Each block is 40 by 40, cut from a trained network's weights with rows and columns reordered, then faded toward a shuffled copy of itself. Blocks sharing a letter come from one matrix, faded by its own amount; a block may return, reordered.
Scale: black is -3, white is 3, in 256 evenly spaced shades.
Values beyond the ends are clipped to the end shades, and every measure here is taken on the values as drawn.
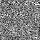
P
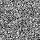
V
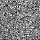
P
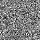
P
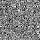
P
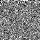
P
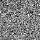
P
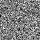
V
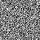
V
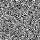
P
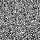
V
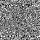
P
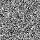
V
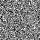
V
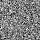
V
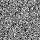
V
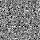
P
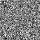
P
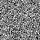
V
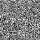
P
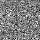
P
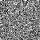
P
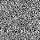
P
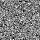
V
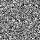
P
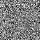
P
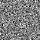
P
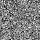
V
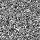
V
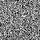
V
